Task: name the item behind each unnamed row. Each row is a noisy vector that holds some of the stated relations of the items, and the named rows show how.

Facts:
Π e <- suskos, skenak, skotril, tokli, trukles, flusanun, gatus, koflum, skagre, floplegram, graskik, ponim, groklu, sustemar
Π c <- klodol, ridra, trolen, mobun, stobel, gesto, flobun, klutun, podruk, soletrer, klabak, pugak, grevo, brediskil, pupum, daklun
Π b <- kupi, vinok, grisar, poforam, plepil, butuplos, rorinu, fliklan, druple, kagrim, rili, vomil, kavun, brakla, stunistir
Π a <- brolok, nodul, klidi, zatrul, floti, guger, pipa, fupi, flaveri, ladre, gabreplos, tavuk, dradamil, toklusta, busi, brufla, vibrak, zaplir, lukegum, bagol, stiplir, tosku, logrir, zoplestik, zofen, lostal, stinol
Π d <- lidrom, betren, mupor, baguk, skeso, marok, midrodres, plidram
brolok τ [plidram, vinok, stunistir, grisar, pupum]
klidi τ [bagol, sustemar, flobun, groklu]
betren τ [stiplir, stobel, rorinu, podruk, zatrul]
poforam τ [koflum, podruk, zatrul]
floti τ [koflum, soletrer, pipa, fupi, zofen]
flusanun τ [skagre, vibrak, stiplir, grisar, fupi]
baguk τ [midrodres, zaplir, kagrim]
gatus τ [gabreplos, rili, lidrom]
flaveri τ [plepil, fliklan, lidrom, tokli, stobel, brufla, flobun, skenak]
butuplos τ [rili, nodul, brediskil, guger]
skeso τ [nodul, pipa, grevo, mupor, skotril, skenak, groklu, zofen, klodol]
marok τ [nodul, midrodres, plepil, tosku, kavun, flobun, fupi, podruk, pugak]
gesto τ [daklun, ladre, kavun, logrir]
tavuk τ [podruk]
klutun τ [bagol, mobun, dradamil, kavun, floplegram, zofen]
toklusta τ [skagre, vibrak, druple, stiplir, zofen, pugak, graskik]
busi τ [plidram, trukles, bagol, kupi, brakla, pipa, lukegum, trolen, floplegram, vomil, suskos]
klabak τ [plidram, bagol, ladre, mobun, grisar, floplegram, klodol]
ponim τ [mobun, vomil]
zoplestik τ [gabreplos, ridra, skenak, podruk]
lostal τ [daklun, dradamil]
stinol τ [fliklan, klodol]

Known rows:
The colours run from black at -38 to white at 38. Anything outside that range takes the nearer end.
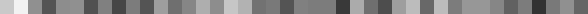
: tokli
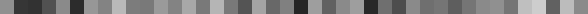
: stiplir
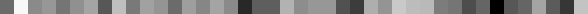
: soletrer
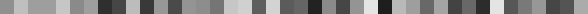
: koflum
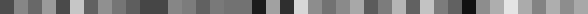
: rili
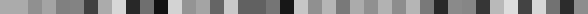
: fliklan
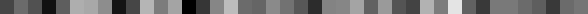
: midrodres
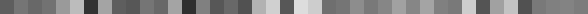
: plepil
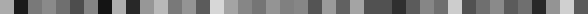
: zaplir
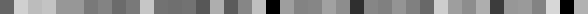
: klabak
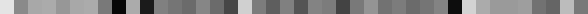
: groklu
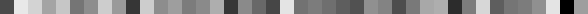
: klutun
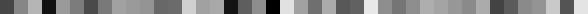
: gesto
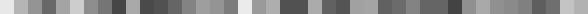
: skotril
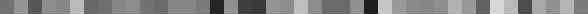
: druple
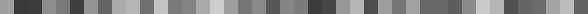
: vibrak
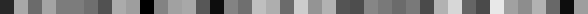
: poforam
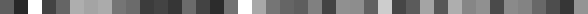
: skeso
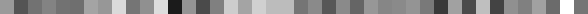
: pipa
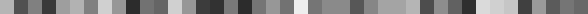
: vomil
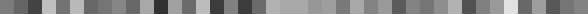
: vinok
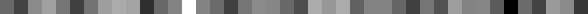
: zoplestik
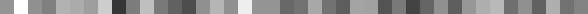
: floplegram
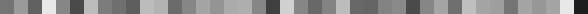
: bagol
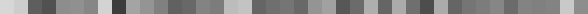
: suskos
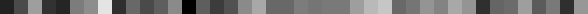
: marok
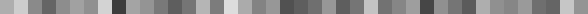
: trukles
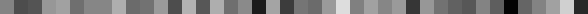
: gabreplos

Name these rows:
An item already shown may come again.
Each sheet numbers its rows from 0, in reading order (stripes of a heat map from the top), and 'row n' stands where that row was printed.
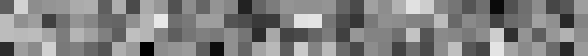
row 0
soletrer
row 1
trolen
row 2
graskik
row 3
poforam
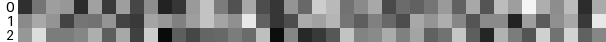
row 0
butuplos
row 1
brediskil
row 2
gatus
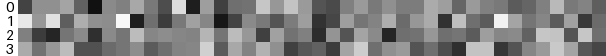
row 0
floti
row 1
ponim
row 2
stiplir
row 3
stinol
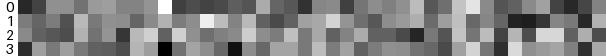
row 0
plidram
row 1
ridra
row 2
zatrul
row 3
poforam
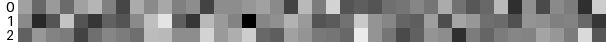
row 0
grevo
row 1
brolok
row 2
guger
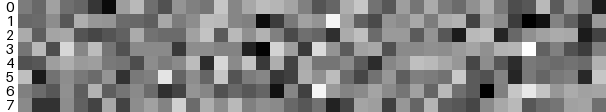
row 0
flaveri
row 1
ridra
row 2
stinol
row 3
grisar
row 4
flobun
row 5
pupum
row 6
rili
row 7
vibrak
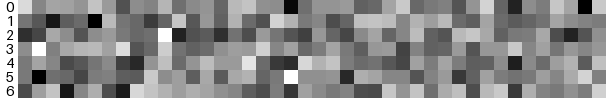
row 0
klodol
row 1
fupi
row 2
plidram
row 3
floplegram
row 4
brediskil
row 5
nodul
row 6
daklun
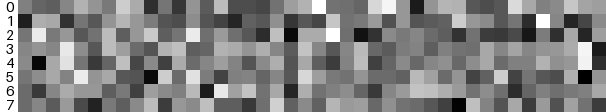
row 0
kavun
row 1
betren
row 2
podruk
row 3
bagol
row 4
klidi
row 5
mobun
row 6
flobun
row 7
tavuk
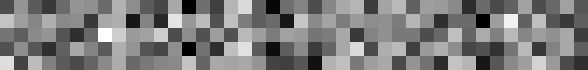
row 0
lidrom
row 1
fliklan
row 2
busi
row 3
lidrom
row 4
stinol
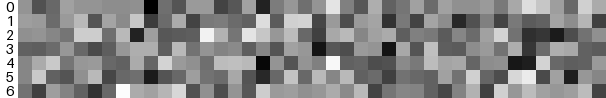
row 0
rorinu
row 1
zofen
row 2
skenak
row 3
toklusta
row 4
stobel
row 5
kagrim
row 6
busi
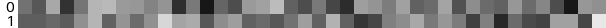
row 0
mupor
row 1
pugak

